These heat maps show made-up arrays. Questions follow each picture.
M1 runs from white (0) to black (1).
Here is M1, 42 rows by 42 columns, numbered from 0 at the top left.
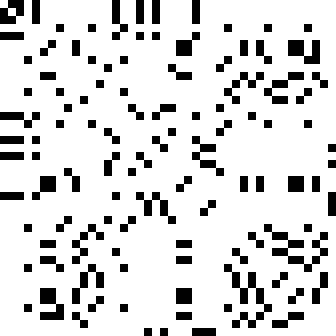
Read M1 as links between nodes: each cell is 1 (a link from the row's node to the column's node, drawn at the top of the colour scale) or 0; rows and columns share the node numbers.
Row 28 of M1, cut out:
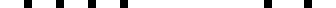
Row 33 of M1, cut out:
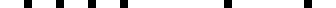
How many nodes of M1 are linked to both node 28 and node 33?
5
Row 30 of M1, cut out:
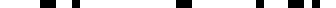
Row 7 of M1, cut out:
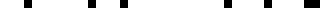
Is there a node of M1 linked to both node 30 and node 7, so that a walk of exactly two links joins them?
yes
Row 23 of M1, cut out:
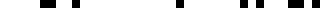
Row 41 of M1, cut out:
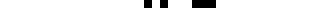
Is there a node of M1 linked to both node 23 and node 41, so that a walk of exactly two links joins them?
no
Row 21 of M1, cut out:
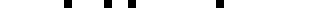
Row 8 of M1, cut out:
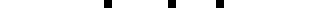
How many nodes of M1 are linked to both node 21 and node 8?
2
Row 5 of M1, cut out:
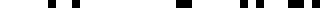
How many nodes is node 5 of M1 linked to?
9
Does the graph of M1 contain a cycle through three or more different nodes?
yes
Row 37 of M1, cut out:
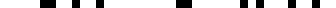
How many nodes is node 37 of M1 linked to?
10
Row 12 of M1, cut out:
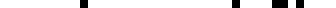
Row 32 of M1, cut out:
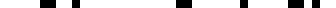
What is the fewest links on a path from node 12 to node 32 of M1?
2
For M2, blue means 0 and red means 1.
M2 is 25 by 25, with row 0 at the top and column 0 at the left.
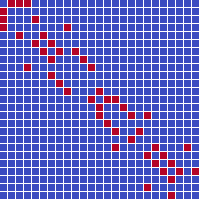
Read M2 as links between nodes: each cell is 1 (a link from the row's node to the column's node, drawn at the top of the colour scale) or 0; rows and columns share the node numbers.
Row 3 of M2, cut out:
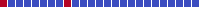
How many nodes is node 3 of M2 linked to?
2
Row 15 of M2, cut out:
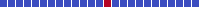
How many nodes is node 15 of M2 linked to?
1
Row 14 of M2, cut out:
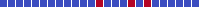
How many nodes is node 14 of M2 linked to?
3
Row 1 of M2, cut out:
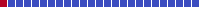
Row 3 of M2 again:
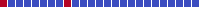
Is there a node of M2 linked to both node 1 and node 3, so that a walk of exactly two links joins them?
yes
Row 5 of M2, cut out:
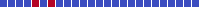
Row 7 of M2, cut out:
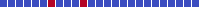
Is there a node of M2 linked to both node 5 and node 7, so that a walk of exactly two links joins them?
yes
